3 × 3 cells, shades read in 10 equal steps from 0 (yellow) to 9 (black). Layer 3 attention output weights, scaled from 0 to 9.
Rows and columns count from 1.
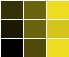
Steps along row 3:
down down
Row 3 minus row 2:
1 1 -1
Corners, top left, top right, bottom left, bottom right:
7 0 9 0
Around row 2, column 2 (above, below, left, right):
5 6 8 1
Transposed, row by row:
7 8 9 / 5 5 6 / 0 1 0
